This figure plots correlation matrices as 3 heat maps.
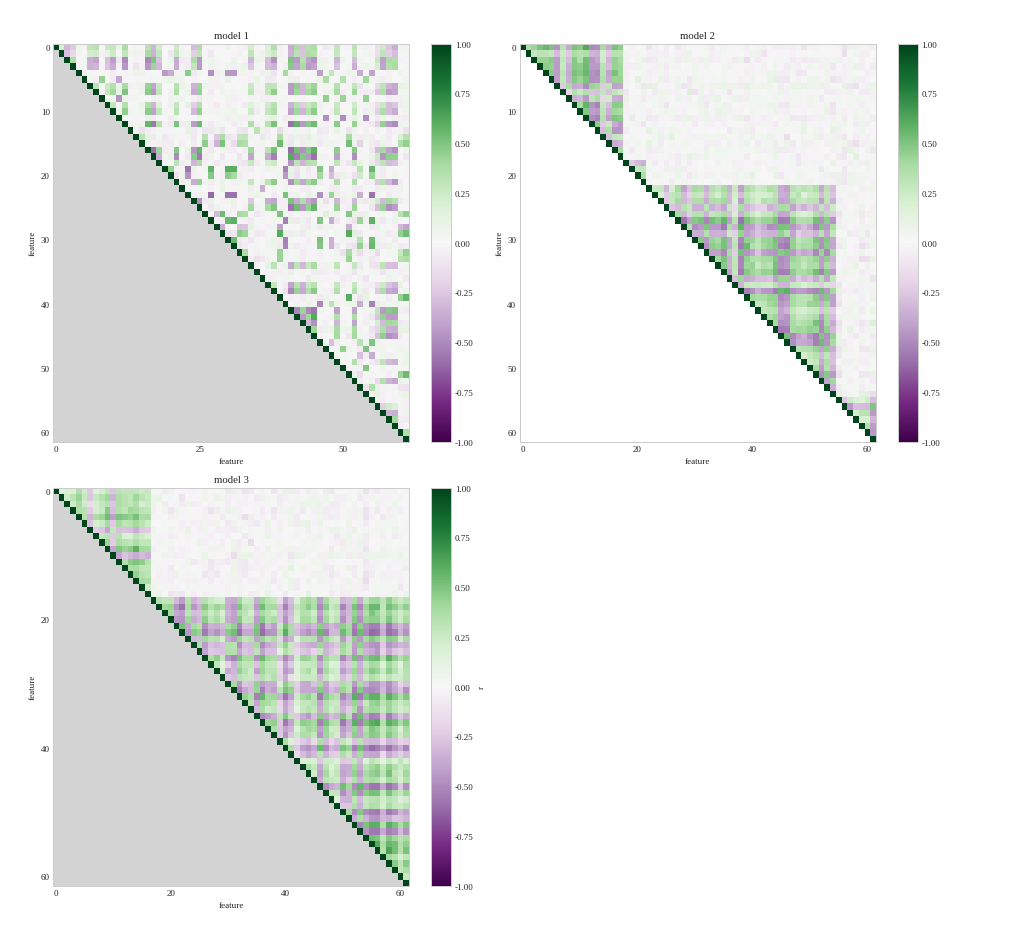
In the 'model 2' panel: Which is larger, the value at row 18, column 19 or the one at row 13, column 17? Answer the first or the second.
the first
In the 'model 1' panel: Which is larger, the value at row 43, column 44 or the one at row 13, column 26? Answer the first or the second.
the second
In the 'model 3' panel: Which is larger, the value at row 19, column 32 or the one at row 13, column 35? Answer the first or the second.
the first
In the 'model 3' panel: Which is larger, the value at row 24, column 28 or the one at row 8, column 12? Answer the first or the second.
the second
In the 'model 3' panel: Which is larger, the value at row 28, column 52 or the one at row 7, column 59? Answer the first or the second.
the first
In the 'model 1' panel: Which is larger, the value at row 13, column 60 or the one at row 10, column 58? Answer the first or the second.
the first
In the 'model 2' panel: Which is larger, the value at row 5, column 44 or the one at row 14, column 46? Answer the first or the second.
the first
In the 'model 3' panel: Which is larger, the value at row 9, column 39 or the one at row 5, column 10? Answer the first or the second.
the first
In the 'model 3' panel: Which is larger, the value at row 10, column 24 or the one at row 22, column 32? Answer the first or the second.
the first
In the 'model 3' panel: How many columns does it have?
62
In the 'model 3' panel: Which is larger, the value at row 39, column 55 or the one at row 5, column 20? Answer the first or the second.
the second
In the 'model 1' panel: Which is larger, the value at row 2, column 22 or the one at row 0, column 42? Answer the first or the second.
the second
